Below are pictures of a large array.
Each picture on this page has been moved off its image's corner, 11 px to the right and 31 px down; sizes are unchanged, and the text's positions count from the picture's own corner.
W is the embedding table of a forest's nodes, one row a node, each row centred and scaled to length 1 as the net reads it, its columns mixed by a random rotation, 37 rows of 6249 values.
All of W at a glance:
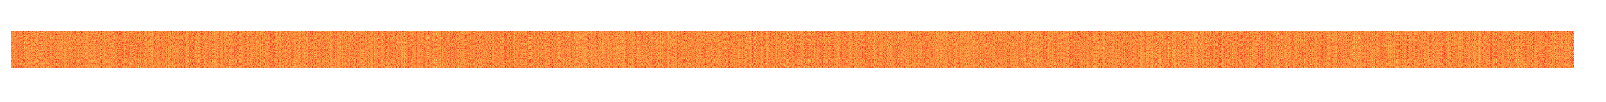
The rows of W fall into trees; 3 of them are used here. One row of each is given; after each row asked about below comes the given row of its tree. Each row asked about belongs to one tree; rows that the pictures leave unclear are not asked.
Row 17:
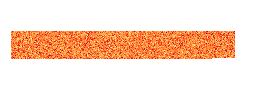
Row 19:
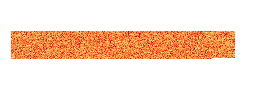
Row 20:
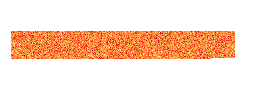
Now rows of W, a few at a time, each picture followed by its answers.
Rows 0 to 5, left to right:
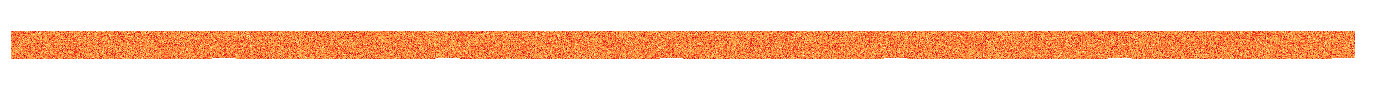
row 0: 20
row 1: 19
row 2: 20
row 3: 20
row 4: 17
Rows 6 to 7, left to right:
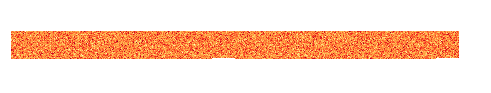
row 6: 17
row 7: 17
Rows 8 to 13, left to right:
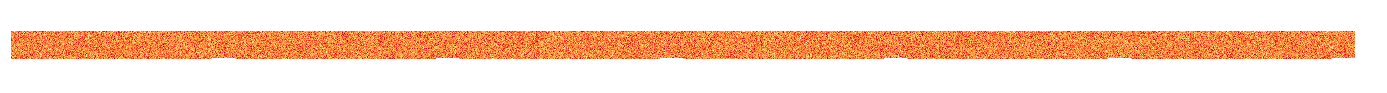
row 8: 20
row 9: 20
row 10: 17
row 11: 17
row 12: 19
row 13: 20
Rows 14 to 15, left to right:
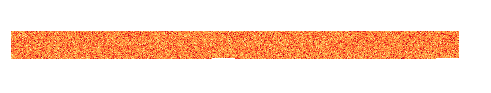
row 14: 19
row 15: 17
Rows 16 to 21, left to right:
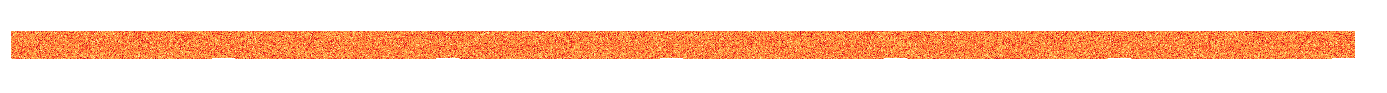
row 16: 17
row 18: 20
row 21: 17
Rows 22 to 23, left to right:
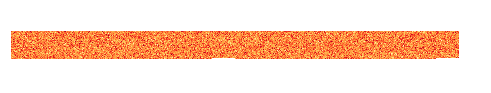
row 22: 19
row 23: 17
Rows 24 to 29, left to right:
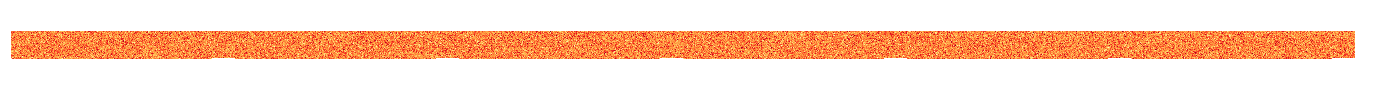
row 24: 20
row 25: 17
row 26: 19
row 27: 17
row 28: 20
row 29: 20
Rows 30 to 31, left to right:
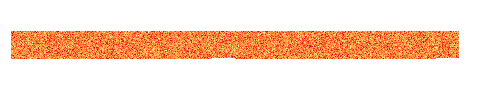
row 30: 20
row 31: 20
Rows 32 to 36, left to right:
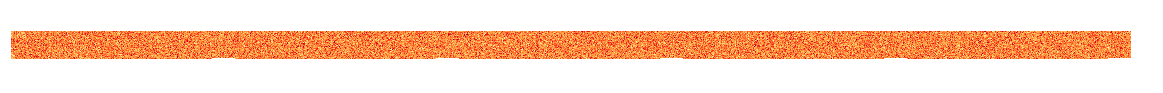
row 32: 19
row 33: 19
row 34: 17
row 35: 20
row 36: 20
